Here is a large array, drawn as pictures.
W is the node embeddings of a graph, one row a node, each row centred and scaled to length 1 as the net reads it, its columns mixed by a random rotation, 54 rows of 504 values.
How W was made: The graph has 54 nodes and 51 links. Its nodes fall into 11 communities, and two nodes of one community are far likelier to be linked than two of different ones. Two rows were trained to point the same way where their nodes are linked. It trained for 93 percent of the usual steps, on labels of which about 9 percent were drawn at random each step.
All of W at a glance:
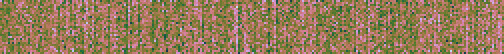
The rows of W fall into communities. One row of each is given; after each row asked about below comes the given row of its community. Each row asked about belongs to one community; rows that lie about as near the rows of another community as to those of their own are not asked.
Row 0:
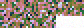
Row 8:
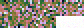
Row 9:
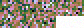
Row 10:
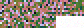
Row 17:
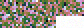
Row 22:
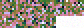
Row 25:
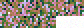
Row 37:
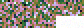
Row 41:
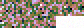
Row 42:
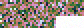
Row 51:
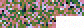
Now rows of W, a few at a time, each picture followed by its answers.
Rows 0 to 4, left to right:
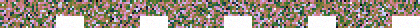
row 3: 22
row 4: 37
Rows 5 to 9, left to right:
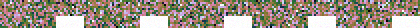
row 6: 10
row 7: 9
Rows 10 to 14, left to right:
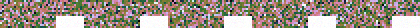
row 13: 22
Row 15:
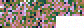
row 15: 25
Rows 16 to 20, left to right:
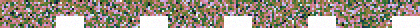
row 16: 0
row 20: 17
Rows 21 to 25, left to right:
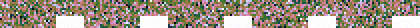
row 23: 8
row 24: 17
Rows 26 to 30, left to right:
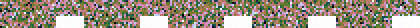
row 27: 37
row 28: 37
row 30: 17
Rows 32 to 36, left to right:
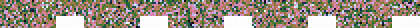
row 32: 9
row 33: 22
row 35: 41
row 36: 51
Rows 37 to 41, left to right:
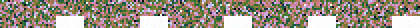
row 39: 41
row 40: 9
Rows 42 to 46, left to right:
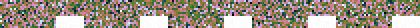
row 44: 8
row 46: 0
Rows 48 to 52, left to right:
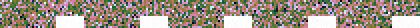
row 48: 42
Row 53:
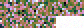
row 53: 42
